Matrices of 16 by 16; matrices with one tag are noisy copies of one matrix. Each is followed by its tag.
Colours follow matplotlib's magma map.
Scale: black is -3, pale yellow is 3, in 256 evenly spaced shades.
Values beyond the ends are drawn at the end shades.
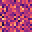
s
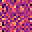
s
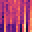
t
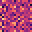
s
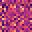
s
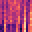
t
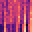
t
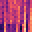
t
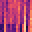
t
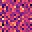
s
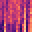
t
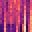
t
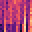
t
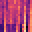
t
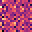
s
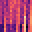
t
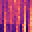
t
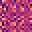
s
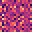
s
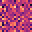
s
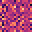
s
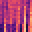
t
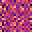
s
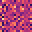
s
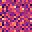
s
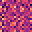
s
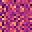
s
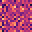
s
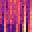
t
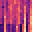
t
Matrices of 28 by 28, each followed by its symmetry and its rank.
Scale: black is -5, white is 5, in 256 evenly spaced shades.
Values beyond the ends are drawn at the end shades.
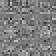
neither, rank five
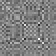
symmetric, rank three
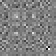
symmetric, rank three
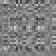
neither, rank three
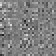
neither, rank five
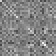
symmetric, rank five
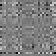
neither, rank three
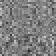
neither, rank five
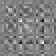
symmetric, rank three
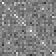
symmetric, rank five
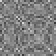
symmetric, rank three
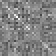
symmetric, rank five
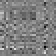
neither, rank three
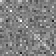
symmetric, rank five
